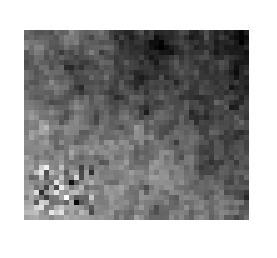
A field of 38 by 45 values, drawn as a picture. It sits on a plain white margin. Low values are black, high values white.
Ninth with the highest average: bottom left. Average level on the scale: 40%. Roughest part: bottom left. Slope: up to the bottom left. Odd patch: rougher, in the bottom left. Mirror symmetry: none. Ninth with the lowest average: top right.
